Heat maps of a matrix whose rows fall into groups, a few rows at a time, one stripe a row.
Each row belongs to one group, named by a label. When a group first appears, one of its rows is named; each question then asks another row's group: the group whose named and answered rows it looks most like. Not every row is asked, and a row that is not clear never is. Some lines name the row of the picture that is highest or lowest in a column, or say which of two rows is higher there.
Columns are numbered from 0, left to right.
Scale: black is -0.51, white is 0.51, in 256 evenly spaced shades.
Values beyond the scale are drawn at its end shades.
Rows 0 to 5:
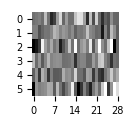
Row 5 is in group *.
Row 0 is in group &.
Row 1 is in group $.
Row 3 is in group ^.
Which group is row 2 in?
&
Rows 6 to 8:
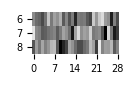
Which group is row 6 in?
^
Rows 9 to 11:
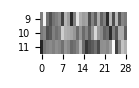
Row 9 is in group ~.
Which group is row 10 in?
$
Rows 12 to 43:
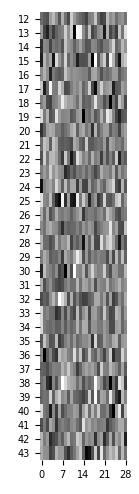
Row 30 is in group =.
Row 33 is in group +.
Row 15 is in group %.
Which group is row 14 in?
*
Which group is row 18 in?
$
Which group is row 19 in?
^
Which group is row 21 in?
~
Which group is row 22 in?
~
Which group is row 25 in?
+
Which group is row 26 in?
^
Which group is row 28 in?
^
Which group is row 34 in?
+
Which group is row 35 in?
%
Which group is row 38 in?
$
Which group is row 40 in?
+
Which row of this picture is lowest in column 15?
43
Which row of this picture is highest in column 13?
13
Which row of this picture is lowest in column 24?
40
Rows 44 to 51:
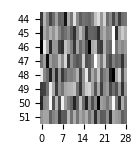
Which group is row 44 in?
=
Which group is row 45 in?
*
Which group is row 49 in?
&
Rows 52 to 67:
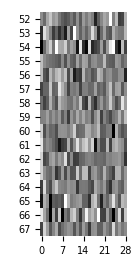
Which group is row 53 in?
=
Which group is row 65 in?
*
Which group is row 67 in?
*
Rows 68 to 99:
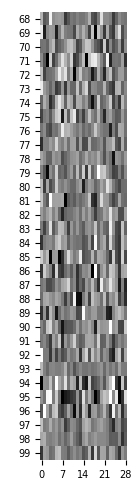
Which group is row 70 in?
&
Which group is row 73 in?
+
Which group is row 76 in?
$
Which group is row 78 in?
+
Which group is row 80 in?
^
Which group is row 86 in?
%
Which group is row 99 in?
%
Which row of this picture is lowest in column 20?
70
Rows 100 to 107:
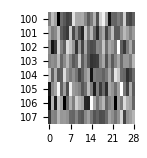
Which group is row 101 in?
+
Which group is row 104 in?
^
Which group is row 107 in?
*
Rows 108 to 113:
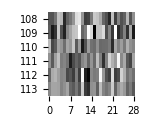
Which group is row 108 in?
&
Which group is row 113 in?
=
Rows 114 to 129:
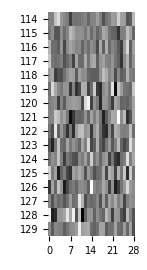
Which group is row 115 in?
$
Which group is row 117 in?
+
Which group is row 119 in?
~
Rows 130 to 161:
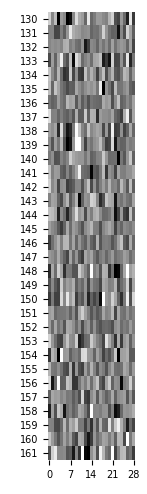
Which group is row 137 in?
+
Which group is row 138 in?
&
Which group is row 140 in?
$
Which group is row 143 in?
~
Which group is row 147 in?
+
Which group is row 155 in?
+
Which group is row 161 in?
=
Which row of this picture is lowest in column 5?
158
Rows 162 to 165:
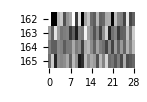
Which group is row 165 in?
~
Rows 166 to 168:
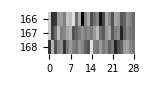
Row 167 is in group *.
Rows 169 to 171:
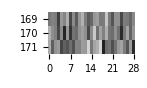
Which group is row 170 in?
+
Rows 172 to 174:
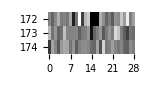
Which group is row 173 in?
^
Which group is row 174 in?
%
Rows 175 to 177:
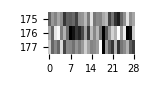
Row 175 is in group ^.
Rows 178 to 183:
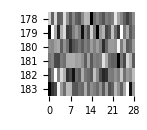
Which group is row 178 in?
^
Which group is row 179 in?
*
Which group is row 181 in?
$
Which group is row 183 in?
&
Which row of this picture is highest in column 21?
179
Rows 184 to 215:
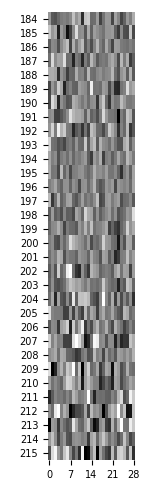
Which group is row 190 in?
*
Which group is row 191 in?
$
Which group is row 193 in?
+
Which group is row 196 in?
~
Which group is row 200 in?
$
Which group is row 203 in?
$
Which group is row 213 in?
*
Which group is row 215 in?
=
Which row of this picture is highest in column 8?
209
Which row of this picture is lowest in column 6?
185
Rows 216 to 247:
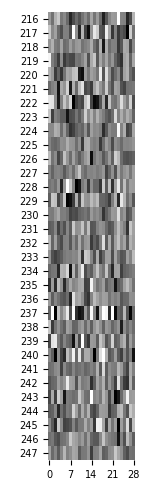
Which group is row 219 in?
+
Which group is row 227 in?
&
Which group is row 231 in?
*
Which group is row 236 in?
&
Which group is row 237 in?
~
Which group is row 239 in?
=
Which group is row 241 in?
%
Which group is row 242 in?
%
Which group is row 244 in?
*
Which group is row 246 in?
$
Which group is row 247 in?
^
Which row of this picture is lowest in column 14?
226
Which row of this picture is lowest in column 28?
240
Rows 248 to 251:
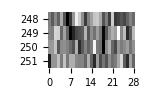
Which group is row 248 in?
&
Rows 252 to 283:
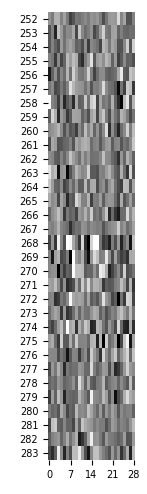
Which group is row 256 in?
*
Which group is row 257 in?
$
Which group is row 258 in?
+
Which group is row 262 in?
$
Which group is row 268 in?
&
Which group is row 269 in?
&
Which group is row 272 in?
$
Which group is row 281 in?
=
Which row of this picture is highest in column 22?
276
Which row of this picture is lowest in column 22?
279
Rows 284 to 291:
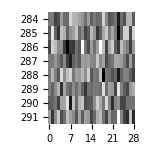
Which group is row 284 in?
$
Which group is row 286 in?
=
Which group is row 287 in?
%
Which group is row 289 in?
%
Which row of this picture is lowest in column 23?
285
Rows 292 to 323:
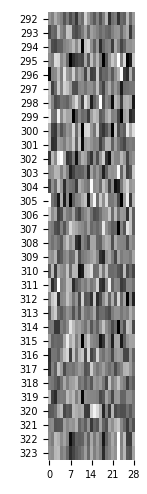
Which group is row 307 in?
$
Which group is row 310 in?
~
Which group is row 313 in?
=
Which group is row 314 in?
$
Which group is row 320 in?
&
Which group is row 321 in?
^
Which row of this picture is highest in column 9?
298
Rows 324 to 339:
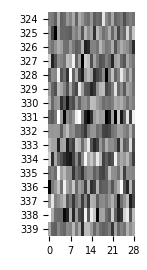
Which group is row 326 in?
=
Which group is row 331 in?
&
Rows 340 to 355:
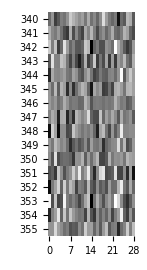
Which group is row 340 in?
$
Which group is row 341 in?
+
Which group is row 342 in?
^
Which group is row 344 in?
*
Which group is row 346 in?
^
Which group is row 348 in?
*
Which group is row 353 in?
^
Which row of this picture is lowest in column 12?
354
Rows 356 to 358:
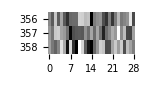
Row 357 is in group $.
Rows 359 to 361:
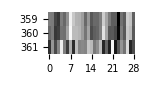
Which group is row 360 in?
$
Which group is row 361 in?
&
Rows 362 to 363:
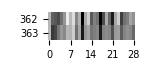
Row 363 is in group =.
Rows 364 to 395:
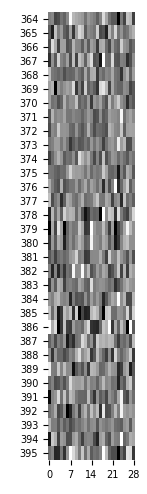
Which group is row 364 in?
$
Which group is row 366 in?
*
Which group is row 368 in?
+
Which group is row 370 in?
^
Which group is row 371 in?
*
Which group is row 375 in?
$
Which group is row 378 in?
%
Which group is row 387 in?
=
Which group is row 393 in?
+
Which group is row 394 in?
*
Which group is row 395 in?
$
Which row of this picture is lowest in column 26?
386
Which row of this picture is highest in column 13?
386
